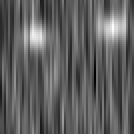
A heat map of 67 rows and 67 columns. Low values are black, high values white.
Two bumps rise from the field. The top right is the ninth with the highest average. The halves do not mirror each other. Most values sit low, with a long tail of high ones. The grain runs up and down.
